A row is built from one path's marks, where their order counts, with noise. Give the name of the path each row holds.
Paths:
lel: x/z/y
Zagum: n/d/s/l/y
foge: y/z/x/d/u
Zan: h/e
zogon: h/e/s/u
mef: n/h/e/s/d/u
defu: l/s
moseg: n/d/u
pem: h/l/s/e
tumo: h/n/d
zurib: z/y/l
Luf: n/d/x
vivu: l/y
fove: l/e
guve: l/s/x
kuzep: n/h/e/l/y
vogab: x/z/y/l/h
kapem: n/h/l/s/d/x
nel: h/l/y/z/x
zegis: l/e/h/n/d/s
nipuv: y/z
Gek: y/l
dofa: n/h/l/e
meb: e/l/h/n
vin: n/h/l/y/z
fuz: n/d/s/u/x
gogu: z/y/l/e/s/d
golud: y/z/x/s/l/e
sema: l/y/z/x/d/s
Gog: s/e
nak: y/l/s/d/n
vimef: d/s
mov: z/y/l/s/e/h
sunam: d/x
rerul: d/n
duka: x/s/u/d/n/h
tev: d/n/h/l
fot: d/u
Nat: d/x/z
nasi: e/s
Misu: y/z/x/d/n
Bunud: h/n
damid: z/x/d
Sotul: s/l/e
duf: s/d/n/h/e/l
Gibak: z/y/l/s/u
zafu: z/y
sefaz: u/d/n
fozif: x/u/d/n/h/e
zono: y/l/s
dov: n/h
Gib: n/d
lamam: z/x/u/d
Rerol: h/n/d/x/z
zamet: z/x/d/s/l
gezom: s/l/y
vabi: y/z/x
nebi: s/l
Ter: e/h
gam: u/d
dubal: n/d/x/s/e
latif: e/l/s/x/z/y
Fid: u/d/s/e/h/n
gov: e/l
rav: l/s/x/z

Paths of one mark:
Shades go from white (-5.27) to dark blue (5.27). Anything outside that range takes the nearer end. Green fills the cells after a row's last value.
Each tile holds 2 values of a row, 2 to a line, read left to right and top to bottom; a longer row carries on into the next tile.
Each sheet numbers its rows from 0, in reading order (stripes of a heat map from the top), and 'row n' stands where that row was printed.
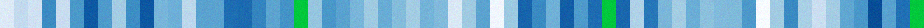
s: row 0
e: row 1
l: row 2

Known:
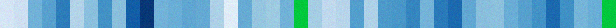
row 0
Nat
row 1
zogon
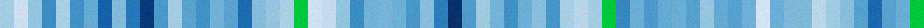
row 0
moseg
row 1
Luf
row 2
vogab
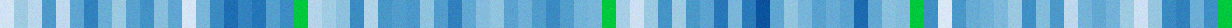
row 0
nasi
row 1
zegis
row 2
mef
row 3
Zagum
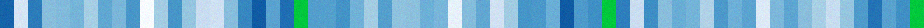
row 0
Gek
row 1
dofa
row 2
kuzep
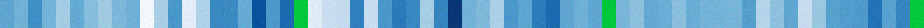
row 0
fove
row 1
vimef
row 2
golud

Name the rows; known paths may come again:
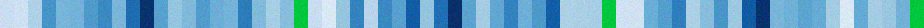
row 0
fuz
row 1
gam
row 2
Nat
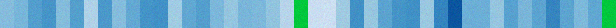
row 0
Misu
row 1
sema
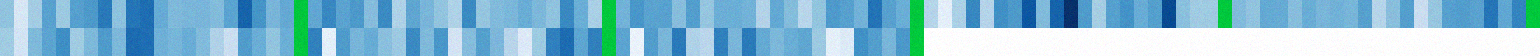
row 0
Gibak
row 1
Fid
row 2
fozif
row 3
fot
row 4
golud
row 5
nel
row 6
gezom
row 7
lel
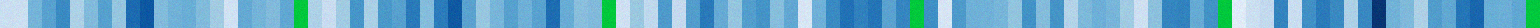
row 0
rav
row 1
mef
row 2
nasi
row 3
Zagum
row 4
vimef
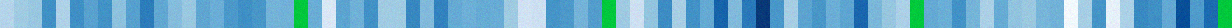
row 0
zegis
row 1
latif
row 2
moseg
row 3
fove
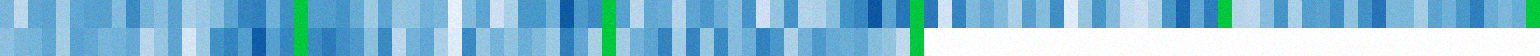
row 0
zamet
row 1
dofa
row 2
nebi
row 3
zurib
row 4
gogu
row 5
pem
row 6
meb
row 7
tumo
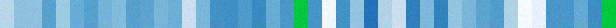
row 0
dubal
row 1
zafu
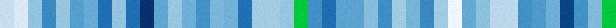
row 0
lamam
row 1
Ter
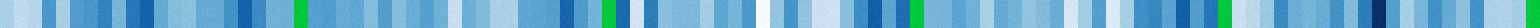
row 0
zogon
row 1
mov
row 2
Gek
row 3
Sotul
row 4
Luf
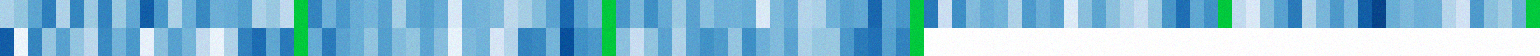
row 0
Gib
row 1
vogab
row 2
duf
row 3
kuzep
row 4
vabi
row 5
vivu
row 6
Zan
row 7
zono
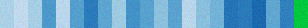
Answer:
defu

